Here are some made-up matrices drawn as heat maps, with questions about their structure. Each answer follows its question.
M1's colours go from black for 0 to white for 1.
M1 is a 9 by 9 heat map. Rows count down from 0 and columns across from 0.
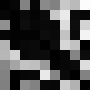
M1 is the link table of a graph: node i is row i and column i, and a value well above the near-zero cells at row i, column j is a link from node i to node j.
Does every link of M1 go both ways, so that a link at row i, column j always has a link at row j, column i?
yes
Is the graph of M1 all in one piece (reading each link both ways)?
yes
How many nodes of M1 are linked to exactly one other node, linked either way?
0
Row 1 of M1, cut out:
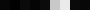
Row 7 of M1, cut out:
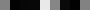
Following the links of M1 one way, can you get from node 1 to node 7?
yes
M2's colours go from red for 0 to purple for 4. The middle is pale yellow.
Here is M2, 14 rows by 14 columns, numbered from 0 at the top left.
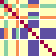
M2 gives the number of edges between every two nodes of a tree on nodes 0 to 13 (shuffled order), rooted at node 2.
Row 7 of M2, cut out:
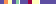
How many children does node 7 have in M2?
0
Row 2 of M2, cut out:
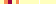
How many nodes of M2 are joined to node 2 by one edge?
2
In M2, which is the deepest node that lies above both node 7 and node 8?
1
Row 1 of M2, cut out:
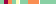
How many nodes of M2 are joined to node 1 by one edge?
4
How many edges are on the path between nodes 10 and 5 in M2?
2
